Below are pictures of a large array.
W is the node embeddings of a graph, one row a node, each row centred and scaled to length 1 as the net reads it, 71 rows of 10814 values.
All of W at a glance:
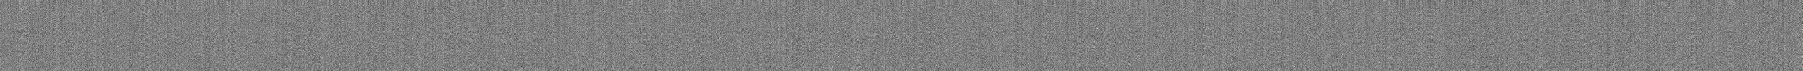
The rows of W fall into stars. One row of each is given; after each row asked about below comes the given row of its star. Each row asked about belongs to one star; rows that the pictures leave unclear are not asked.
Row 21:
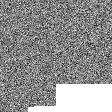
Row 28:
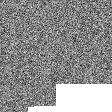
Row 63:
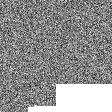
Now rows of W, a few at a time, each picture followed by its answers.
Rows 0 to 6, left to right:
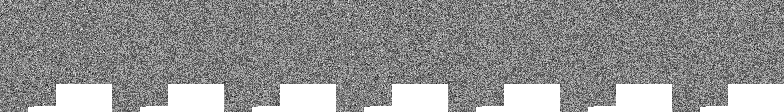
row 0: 28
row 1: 28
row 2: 63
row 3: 28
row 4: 28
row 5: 21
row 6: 28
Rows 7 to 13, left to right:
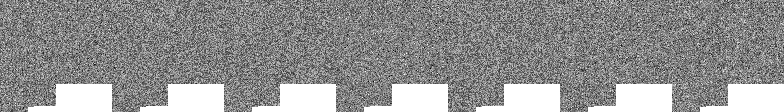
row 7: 63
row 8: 28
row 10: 63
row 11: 28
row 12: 63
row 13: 21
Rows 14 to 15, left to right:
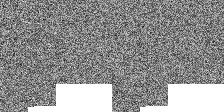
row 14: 21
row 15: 63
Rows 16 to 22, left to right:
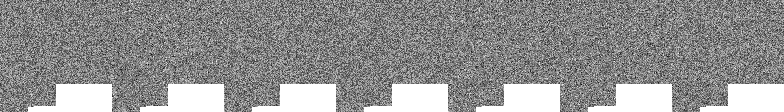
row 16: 63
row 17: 21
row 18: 63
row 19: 21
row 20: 63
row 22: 63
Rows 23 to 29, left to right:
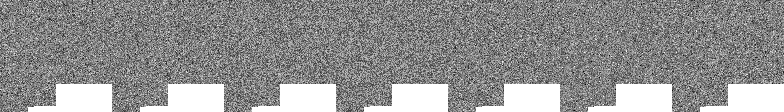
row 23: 28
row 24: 63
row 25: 21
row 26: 63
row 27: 21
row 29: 28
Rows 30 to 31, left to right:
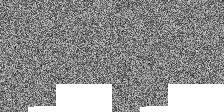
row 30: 28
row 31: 21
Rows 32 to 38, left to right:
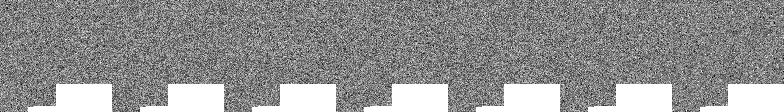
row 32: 21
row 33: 63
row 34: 63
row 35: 21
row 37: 21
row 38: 28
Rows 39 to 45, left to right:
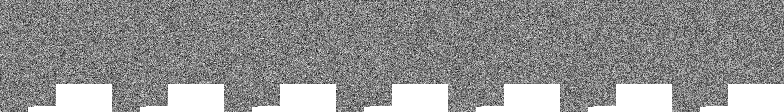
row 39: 63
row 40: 63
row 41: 28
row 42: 28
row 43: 21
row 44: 21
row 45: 63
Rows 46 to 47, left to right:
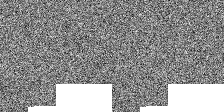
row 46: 63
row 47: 28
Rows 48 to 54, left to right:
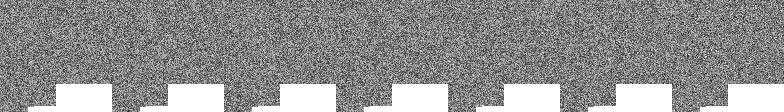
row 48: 21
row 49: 28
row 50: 28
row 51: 21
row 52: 63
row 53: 28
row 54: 28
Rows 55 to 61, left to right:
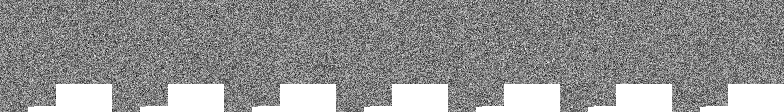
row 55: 63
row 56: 21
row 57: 21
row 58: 63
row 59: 21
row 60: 63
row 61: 21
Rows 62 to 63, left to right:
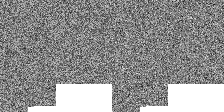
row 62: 21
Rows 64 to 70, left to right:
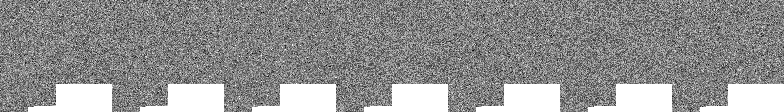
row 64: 28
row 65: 28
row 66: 63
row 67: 63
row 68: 21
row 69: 21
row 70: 21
